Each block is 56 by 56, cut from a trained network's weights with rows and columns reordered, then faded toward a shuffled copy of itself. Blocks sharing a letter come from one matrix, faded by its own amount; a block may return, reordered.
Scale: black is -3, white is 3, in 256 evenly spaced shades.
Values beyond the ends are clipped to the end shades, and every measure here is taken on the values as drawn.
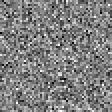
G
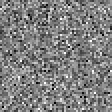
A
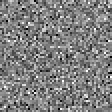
A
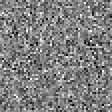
A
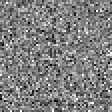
A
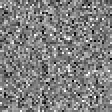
A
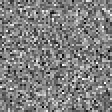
G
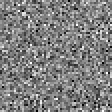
G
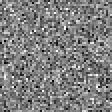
A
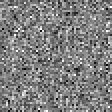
A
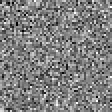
G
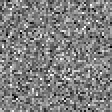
A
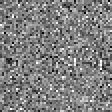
A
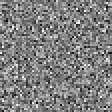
G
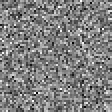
G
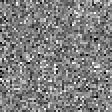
A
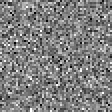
A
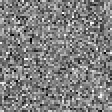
G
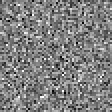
G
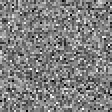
G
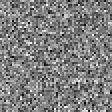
G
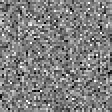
A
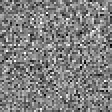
G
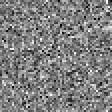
A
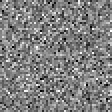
A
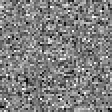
A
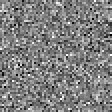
A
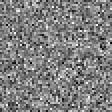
G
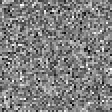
G
